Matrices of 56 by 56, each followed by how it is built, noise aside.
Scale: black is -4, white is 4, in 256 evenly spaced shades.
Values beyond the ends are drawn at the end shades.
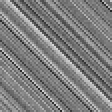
Toeplitz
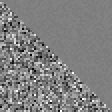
lower triangular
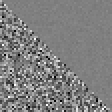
lower triangular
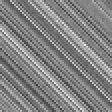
Toeplitz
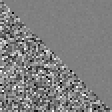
lower triangular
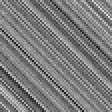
Toeplitz
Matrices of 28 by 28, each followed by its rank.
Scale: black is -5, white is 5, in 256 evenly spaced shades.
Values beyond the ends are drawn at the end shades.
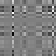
one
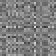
three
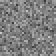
full rank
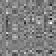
three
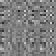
three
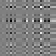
one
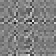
three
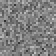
full rank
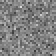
full rank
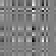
one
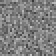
full rank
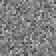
full rank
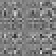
three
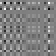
one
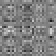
three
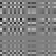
one
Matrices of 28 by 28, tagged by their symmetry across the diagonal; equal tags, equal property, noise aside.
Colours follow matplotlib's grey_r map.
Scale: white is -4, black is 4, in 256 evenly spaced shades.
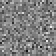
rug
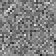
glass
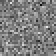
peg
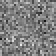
rug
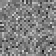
glass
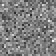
peg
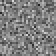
rug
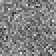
glass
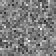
glass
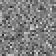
peg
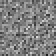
glass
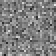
rug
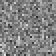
peg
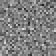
rug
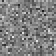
peg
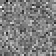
rug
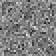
glass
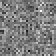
peg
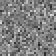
peg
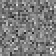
peg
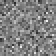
glass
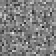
rug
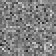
peg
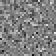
rug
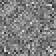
glass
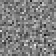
rug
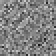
glass
